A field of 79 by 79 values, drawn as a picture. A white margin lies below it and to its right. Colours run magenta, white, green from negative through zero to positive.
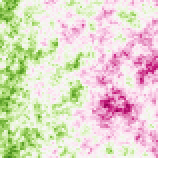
No regular stripes run through it. No row or column stands out. The field climbs toward the left. The middle right is the ninth with the lowest average. The texture is blotchy.
